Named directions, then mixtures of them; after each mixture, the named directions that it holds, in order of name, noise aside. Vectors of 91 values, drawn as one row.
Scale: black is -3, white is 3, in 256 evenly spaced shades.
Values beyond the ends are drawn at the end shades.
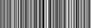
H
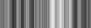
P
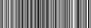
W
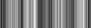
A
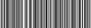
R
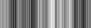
A, P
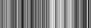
P, W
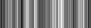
A, P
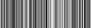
P, R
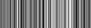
H, P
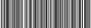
R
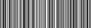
R, W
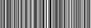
H, R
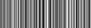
H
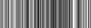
P, W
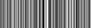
H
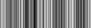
A, H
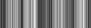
A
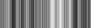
P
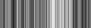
P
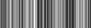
A, H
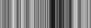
P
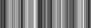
A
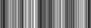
A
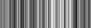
H, P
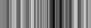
P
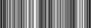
A, W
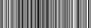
W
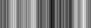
A, P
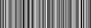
R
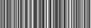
H, R
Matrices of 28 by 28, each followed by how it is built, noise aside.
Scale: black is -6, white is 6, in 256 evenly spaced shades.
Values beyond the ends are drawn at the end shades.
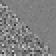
lower triangular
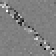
banded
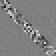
banded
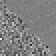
lower triangular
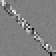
banded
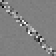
banded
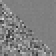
lower triangular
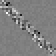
banded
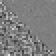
lower triangular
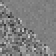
lower triangular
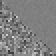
lower triangular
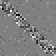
banded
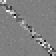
banded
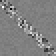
banded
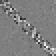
banded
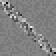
banded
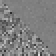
lower triangular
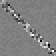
banded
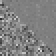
lower triangular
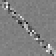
banded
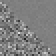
lower triangular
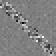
banded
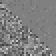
lower triangular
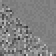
lower triangular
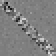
banded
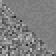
lower triangular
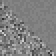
lower triangular
